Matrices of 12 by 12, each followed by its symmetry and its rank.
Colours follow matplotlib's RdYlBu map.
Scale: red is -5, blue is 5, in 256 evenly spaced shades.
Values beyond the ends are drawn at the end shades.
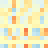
neither, rank two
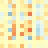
neither, rank two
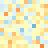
neither, full rank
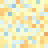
neither, full rank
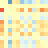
antisymmetric, rank two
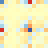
symmetric, rank two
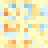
antisymmetric, rank two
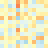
neither, rank two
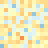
neither, full rank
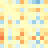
antisymmetric, rank two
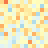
neither, full rank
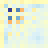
symmetric, rank two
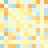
antisymmetric, rank two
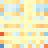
neither, rank two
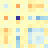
symmetric, rank two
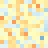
neither, full rank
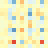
neither, rank two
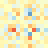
antisymmetric, rank two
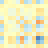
symmetric, rank two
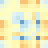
symmetric, rank two
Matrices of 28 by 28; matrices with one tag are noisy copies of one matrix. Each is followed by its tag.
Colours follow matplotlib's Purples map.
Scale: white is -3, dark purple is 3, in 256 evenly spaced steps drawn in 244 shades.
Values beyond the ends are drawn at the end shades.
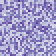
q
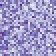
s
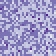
s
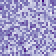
s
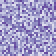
q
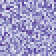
q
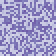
q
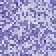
s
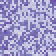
s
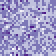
s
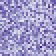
s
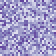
s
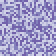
q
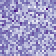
s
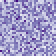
q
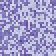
s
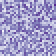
q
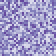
s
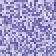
q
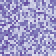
s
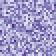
q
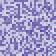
q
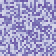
q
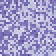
s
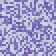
q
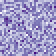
q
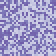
s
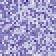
s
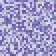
q
